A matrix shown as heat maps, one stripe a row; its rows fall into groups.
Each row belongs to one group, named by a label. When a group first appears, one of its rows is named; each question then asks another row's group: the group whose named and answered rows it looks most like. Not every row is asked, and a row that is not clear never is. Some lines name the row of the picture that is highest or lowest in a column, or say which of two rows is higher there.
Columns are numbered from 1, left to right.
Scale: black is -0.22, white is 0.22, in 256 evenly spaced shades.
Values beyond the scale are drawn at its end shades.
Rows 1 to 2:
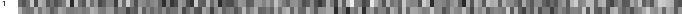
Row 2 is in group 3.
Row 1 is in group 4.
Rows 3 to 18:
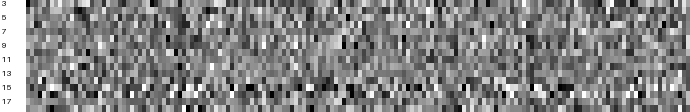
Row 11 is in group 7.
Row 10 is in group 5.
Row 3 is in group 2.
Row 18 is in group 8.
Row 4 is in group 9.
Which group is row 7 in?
4
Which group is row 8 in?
3
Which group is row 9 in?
3
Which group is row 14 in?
4
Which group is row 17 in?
3
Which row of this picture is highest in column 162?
15
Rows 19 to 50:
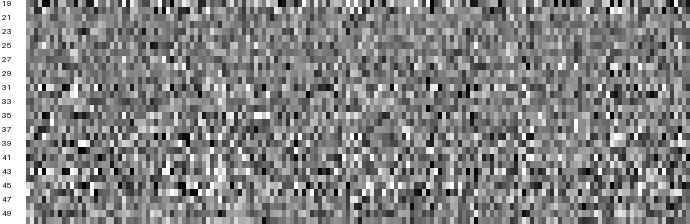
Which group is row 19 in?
9
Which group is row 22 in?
3
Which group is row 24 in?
8
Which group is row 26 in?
8
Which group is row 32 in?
8
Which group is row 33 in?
2
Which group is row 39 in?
7
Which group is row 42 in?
5
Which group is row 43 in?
4
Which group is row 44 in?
2
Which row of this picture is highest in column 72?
46
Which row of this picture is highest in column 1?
46
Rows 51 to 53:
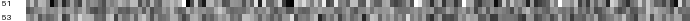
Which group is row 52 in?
2
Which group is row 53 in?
7
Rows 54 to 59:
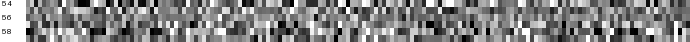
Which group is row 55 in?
7
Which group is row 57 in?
9
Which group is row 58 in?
2
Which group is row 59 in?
8
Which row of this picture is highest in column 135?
54
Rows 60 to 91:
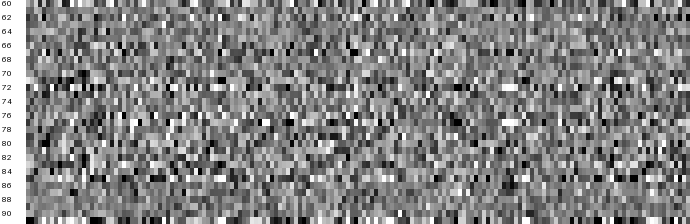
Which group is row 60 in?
7
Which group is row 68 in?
4
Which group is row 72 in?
8
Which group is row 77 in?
8
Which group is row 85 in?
2
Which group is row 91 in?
2
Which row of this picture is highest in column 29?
74
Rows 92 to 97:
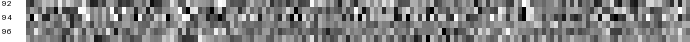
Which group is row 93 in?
7
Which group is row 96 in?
8
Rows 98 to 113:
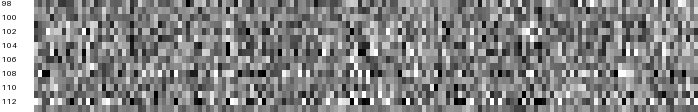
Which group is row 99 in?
3
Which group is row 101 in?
2
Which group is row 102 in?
4
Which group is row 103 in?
2
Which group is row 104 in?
3
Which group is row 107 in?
7
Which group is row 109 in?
5
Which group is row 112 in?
3
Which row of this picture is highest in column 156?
98
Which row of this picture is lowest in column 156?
108
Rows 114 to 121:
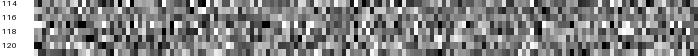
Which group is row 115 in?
7
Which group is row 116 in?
4
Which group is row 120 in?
2
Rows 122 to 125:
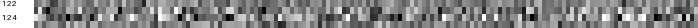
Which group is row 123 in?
5
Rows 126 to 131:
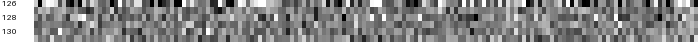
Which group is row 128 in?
8
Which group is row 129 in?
7
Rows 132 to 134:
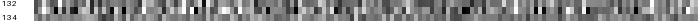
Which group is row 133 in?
8
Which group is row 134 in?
7
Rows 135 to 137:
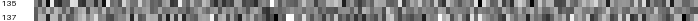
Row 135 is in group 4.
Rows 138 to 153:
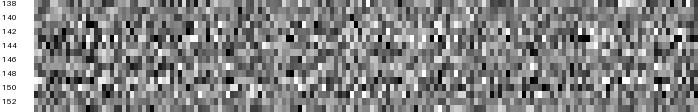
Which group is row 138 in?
5
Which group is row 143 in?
9
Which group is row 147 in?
2
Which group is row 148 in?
9
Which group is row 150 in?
7
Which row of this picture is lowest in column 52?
139
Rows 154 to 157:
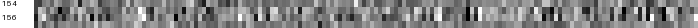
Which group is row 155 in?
8
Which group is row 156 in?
8
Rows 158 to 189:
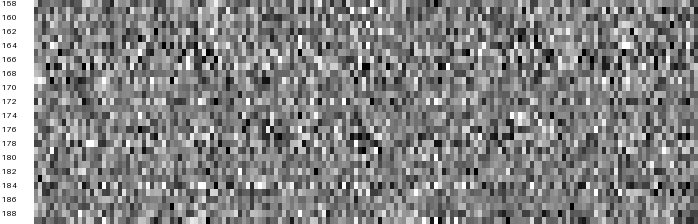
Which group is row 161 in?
5
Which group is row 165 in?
8
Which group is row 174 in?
8
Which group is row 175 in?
4
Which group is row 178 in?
7
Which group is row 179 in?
3
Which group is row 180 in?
9
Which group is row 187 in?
2
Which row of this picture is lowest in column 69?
179
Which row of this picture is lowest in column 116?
177
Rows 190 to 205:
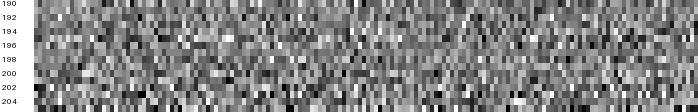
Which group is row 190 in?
7
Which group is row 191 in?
3
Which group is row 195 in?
2
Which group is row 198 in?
3
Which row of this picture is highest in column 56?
203
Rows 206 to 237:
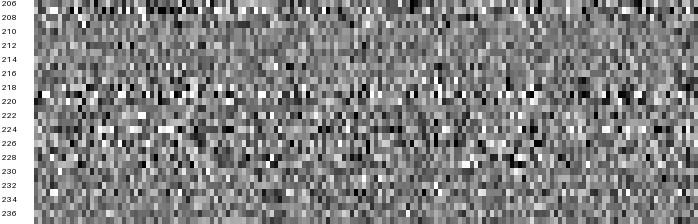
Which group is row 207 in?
5
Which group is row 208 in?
8
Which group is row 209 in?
4
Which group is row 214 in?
3
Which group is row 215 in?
9
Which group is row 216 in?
5
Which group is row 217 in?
9
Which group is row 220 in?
2
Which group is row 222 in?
8
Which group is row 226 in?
3
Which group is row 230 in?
8
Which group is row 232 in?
9
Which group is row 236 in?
3
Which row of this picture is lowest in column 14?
218
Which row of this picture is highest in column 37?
233
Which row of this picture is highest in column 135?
224
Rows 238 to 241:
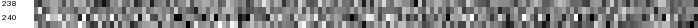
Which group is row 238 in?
2
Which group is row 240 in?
4
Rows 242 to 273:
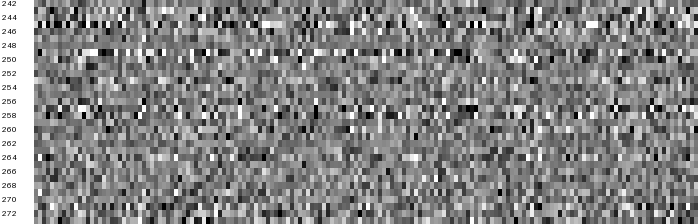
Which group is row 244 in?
7
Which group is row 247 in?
5
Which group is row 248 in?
8
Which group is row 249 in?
7
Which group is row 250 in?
8
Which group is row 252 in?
5
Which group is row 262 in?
2
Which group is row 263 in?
4
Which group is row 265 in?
7
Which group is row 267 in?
9
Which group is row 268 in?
3
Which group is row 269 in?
5
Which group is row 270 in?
4
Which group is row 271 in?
5
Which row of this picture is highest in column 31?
245
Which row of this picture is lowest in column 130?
250
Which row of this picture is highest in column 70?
250
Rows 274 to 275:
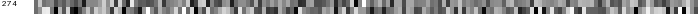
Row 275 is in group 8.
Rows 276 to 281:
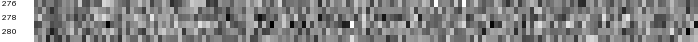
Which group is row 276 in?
9
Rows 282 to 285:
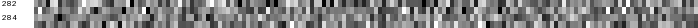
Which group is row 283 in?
5
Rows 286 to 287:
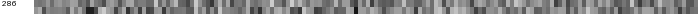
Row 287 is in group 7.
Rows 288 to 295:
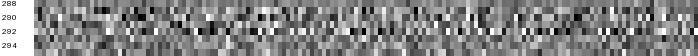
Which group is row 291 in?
9
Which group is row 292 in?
3
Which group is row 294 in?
2
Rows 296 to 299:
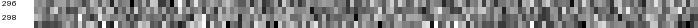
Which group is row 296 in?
2
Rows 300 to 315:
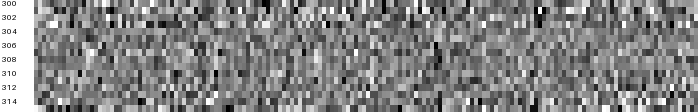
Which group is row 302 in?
3
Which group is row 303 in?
5
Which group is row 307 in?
7
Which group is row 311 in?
8
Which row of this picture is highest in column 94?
301
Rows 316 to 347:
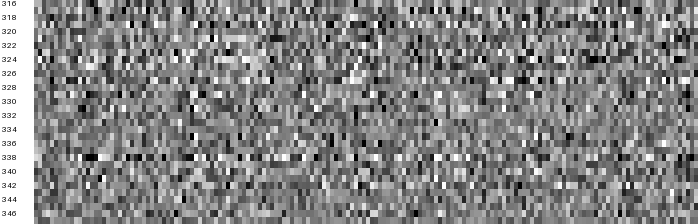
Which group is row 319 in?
3
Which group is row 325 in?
7
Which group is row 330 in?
9
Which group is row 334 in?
8
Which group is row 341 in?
9
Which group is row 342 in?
3
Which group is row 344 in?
5
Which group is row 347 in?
5
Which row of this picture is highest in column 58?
323
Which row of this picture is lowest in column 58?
344
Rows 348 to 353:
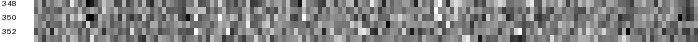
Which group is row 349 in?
9
